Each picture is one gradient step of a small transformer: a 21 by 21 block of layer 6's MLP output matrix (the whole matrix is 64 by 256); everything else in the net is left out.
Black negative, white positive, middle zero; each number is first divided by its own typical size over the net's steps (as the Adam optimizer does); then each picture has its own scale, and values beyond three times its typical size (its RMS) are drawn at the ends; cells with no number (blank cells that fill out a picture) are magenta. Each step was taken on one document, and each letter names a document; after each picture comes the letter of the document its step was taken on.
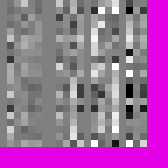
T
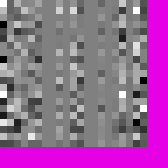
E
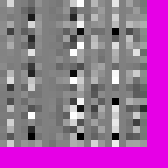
T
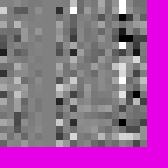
E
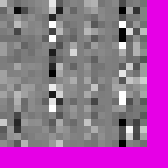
E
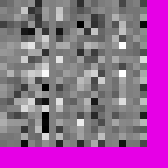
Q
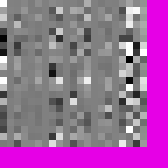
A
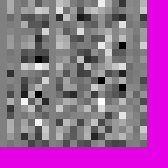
Q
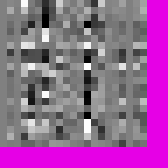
Q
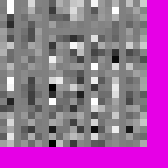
T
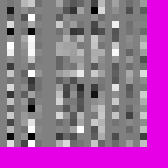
T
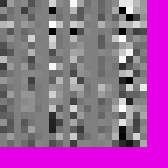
E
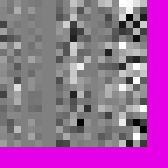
E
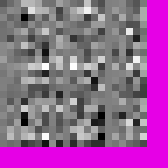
Q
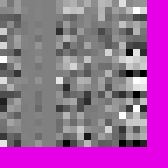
A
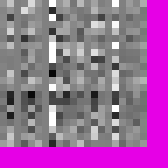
T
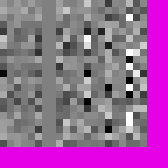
A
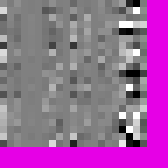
A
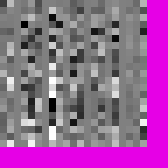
T
